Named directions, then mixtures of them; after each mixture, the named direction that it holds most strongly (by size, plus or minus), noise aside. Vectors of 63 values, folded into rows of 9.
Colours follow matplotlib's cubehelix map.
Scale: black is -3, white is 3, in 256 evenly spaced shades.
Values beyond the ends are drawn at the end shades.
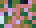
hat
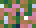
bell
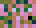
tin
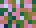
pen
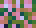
pen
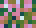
pen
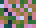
pen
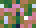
bell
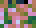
hat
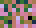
tin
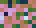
hat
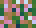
tin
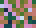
pen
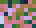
hat
